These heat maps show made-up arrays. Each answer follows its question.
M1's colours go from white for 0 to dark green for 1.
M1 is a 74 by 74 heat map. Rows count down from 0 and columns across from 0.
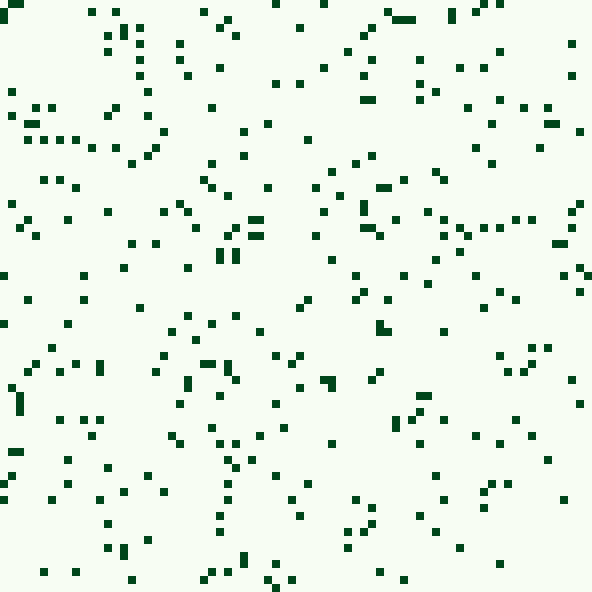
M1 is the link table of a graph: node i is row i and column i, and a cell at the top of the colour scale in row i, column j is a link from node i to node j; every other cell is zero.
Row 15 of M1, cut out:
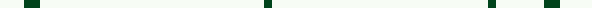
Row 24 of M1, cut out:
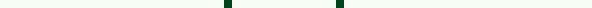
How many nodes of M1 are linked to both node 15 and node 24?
0
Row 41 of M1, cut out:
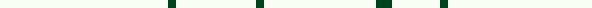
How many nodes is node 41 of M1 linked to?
5
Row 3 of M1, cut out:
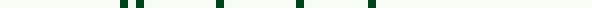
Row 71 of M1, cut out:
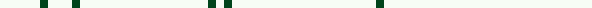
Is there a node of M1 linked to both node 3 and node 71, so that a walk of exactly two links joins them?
no
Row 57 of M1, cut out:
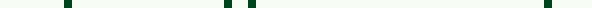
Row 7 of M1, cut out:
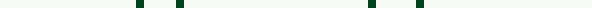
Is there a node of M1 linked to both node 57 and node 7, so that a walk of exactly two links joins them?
no
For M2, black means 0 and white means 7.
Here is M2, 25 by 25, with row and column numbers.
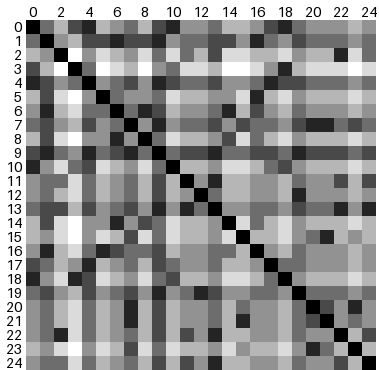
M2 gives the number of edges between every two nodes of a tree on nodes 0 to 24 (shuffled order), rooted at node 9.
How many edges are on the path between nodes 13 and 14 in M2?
4
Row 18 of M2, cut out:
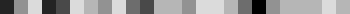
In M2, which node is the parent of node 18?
0
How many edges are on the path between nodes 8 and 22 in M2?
5
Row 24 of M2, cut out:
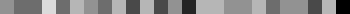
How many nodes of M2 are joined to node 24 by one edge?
1
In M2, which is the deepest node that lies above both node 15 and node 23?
7
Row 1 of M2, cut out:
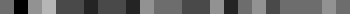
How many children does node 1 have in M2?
2
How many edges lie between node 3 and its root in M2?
4
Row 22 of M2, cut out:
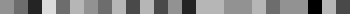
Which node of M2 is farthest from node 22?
3
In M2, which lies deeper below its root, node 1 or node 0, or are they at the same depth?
node 0
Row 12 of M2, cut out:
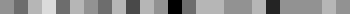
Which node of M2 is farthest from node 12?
3
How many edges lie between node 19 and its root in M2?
1
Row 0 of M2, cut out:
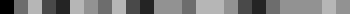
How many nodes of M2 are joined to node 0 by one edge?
3
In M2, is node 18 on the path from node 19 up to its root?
no
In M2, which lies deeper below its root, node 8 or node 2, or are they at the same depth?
the same depth
